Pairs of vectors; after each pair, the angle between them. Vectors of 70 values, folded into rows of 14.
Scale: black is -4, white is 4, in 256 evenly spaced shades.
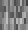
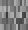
nearly opposite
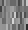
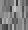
partly opposed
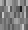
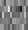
nearly parallel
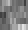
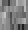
nearly opposite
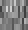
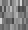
partly aligned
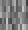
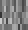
nearly opposite
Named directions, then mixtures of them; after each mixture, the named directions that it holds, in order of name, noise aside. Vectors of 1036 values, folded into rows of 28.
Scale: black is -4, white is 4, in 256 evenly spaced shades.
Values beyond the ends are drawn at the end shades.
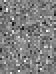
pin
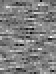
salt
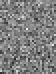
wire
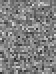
pin, salt, wire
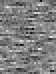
salt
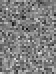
pin, wire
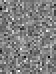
pin, wire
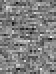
pin, salt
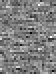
salt, wire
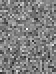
wire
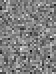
pin, salt, wire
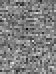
salt, wire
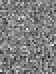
wire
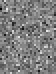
pin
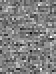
pin, salt, wire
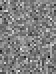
pin, wire
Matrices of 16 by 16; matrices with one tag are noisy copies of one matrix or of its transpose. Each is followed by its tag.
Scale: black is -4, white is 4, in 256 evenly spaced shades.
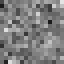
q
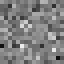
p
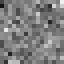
q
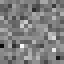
p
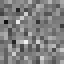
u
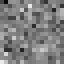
q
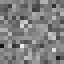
p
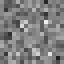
p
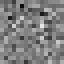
u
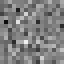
u
